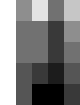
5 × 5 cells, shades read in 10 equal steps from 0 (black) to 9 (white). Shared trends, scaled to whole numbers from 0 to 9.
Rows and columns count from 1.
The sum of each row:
33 24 23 18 14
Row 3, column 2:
4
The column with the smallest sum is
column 4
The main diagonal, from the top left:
9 4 4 1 2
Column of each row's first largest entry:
1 1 1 1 1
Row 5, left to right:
9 3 0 0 2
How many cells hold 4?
6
